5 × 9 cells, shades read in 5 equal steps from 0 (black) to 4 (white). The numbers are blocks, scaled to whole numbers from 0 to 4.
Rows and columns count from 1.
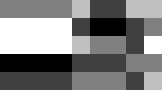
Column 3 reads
2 4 4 0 1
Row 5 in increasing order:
1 1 1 1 1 2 2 2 3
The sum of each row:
19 20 28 7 14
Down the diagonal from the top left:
2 4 4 0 2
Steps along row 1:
same same same up down same up same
